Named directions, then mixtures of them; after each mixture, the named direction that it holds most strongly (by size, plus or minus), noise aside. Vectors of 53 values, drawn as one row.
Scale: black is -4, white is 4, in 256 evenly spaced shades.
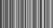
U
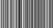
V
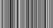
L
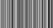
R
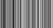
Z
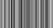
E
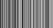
V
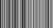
V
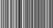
V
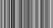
E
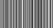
V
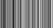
Z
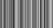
U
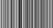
V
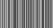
U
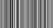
L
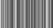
R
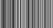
Z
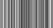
E
